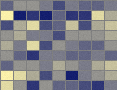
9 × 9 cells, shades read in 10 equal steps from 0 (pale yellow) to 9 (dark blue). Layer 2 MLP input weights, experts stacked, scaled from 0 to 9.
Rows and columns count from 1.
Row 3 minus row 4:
3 0 -4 2 -1 -2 3 -1 -1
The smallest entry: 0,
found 2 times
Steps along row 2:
up down up down up same down up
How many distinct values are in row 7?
5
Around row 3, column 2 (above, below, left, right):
9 3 7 1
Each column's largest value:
7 9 8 9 7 9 8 8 6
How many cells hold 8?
6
